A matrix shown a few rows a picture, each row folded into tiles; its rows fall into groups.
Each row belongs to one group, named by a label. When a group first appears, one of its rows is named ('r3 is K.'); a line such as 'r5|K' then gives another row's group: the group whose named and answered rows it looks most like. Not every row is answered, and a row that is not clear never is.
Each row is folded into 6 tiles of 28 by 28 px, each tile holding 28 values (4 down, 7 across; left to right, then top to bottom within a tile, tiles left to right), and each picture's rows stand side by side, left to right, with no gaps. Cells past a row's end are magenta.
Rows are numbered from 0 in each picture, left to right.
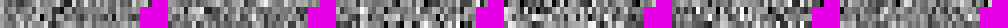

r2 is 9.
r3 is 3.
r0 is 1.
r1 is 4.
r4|4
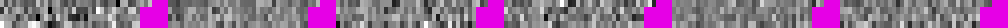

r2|9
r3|1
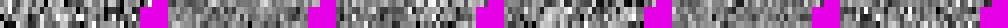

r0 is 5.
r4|1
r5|4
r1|3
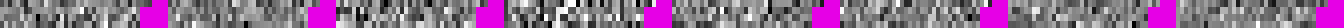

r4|4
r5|1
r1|9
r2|4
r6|9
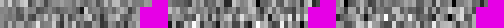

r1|9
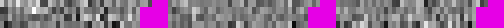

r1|9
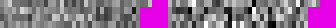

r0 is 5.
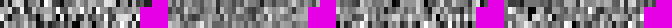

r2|9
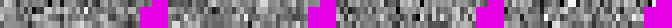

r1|3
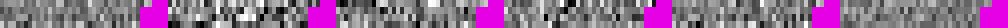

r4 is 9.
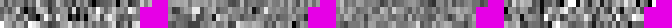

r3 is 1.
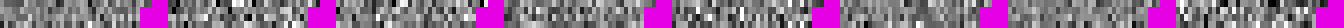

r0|9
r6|9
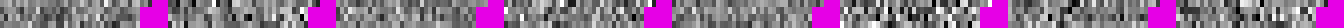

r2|5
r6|1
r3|1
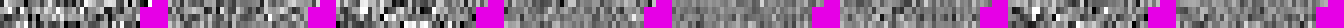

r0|5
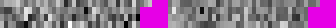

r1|3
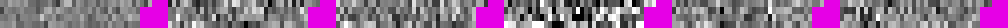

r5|4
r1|9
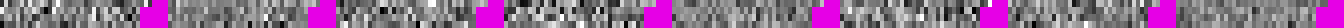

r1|3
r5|5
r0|1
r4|5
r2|3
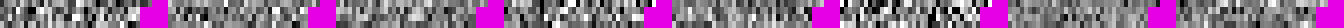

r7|3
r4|5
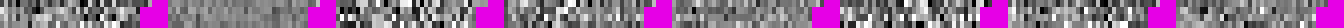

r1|5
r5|9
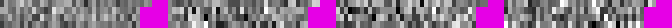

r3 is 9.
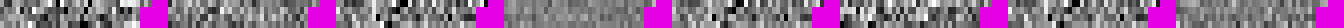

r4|1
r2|1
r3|5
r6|1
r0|3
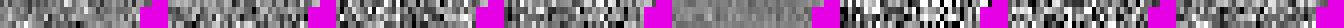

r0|9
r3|3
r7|3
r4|5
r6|5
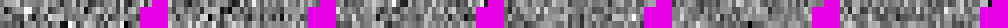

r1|1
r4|9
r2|1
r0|9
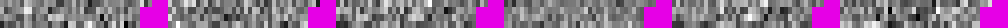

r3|5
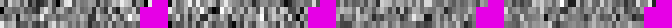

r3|1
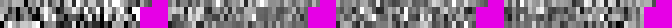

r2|4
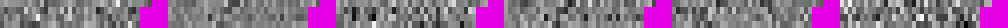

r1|1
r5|5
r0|4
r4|4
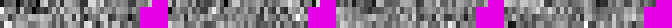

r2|3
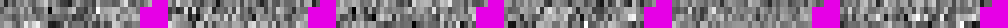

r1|4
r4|4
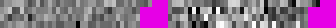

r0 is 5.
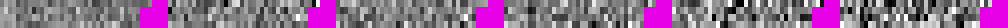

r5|4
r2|9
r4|1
